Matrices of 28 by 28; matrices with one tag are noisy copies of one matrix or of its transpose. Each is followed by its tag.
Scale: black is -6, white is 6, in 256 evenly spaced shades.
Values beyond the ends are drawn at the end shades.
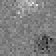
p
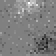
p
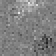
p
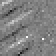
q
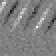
q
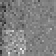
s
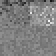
s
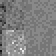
s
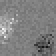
p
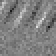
q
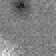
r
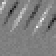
q
